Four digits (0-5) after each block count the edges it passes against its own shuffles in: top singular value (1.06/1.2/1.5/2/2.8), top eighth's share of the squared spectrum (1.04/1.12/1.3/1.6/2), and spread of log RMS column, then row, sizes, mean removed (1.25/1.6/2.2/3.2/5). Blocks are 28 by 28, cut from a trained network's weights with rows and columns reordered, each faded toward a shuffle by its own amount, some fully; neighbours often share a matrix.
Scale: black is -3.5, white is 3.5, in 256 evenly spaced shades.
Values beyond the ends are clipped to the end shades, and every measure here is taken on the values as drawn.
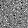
0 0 0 0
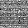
3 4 1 0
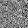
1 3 2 1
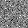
0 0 0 0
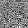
2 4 2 1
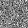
0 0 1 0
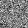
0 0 0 0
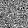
0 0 0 0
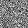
0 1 0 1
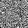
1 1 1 0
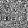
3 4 1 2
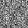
2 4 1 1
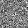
1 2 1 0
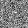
0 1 0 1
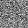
2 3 0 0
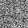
0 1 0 0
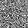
2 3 0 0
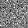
2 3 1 0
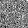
1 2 1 0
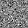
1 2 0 0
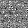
1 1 0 0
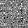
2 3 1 0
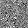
0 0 0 0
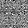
1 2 0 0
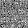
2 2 1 0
